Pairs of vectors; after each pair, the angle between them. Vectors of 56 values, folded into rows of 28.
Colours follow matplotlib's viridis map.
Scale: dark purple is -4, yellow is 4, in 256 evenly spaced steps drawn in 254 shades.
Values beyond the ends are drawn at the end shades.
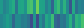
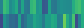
orthogonal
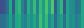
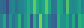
partly aligned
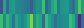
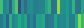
partly opposed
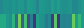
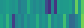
orthogonal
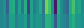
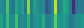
nearly opposite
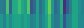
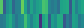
orthogonal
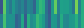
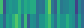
nearly opposite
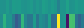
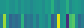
nearly parallel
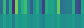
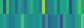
partly opposed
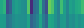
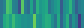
partly opposed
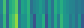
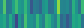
orthogonal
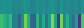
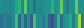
partly opposed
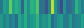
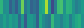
nearly opposite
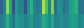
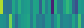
partly opposed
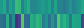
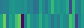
partly opposed
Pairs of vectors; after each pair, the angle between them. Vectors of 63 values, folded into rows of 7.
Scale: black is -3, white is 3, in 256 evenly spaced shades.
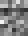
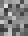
partly aligned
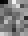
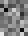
orthogonal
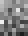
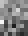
nearly parallel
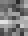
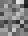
partly opposed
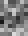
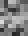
nearly opposite
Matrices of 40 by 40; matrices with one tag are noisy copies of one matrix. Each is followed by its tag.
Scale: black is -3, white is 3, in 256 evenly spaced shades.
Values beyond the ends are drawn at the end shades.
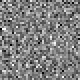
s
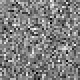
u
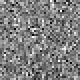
u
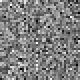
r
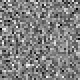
s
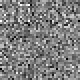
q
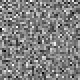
s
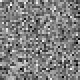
r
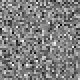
s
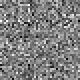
q
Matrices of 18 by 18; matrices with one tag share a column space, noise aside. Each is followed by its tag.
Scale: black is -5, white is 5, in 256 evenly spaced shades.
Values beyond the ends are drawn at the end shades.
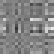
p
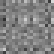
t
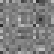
t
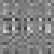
p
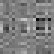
p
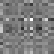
p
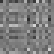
t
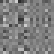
t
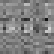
p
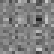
t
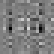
p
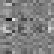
p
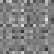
t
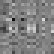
p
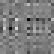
p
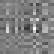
p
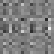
p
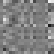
t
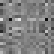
p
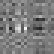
p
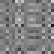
t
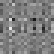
p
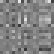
t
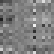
t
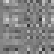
t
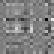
p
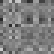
t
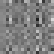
t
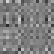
t
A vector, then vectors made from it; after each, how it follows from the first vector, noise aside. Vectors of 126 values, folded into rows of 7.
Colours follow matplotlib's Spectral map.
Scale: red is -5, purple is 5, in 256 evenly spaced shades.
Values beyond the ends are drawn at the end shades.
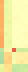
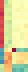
scaled up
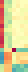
scaled up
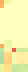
partly zeroed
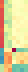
scaled up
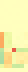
partly zeroed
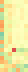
sign-scrambled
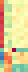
scaled up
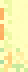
partly zeroed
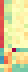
scaled up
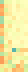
sign-scrambled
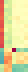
scaled up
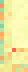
sign-scrambled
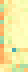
sign-scrambled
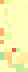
partly zeroed
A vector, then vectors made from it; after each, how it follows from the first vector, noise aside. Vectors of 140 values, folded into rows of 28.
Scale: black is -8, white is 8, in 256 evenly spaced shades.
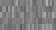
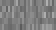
copied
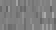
partly zeroed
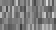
scaled up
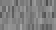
negated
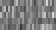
scaled up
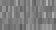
copied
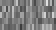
scaled up
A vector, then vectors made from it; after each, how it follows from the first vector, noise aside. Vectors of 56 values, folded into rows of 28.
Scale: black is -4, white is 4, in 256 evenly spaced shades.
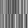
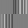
partly zeroed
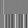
partly zeroed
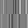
partly zeroed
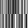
scaled up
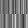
sign-scrambled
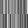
wrapped around
